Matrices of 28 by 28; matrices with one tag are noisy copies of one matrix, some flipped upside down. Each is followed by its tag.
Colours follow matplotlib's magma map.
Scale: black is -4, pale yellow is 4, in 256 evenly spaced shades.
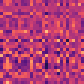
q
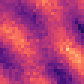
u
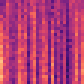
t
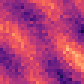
u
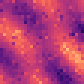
u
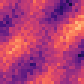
u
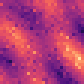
u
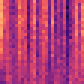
t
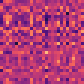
q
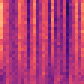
t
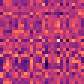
q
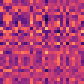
q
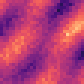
u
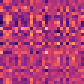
q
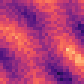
u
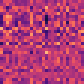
q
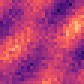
u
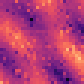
u
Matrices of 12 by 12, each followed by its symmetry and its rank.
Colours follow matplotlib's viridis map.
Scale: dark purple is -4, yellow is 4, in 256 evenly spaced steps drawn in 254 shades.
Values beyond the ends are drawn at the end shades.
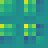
symmetric, rank one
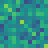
symmetric, full rank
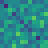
symmetric, full rank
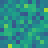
symmetric, full rank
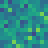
symmetric, full rank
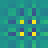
symmetric, rank one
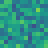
neither, full rank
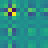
symmetric, rank one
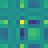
symmetric, rank one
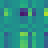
neither, rank one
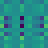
neither, rank one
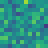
neither, full rank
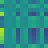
neither, rank one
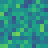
neither, full rank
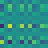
neither, rank one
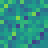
symmetric, full rank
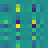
neither, rank one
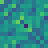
symmetric, full rank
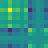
symmetric, rank one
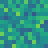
neither, full rank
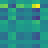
neither, rank one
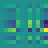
neither, rank one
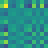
symmetric, rank one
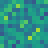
symmetric, full rank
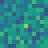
symmetric, full rank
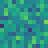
neither, full rank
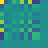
symmetric, rank one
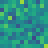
neither, full rank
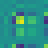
symmetric, rank one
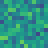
neither, full rank
